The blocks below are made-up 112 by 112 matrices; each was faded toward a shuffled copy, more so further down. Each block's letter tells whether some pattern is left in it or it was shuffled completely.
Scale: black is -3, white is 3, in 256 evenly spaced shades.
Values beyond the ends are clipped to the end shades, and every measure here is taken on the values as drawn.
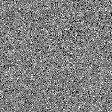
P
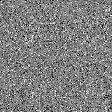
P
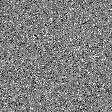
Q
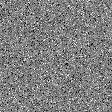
Q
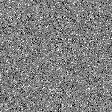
P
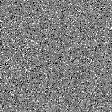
P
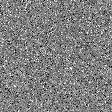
Q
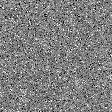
Q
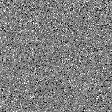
P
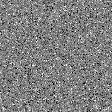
P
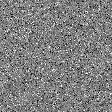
Q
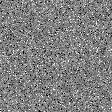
Q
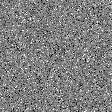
Q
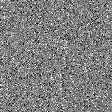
P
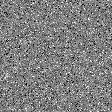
Q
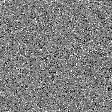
Q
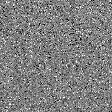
P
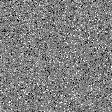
Q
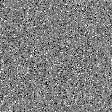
P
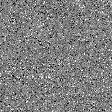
P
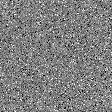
Q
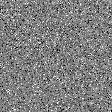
P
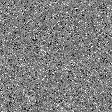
Q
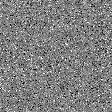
P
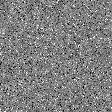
Q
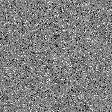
P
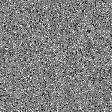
P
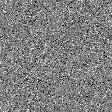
P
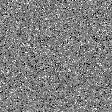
P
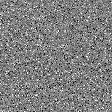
P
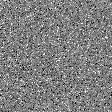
Q
